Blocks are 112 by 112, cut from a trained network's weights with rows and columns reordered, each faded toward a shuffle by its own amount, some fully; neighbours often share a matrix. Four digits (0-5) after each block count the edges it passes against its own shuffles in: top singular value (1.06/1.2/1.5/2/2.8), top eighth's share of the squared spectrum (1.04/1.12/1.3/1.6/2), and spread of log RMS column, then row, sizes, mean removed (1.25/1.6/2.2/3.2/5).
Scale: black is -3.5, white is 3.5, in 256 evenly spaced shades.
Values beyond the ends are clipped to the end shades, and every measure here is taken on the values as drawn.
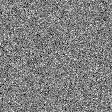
0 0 0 0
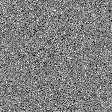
1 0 0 0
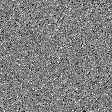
0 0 0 0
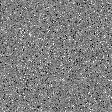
0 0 0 0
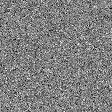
0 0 0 0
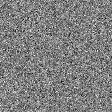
1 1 0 1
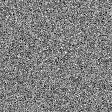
0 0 0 0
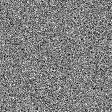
1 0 0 0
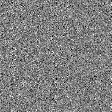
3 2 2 1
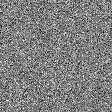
1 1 0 0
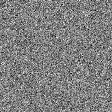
2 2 0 1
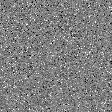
2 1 0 1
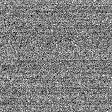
3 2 0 0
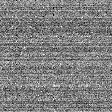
4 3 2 1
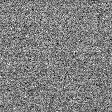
1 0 0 0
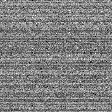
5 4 2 2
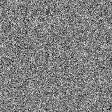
2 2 0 1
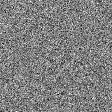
1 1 0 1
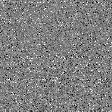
3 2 0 2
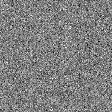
2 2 0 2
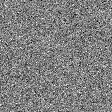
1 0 0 0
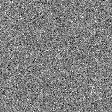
1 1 0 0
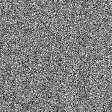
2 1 0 1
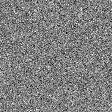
1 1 0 0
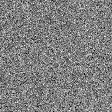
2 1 0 0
